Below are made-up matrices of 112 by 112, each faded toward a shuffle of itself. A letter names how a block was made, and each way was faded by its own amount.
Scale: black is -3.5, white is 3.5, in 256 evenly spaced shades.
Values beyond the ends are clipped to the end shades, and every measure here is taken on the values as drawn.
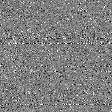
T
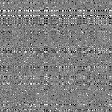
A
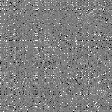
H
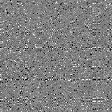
H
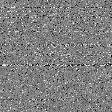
T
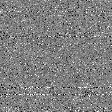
T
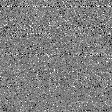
T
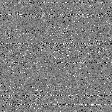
T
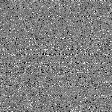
T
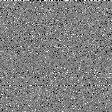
T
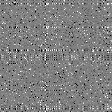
H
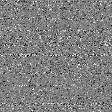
T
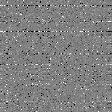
H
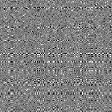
A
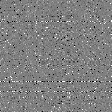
H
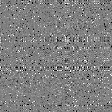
H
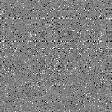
H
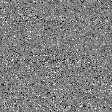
T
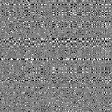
A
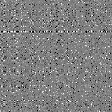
H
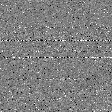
T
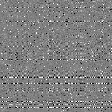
A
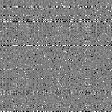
A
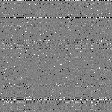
A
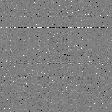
H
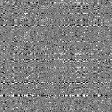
A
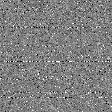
T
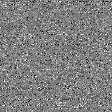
T
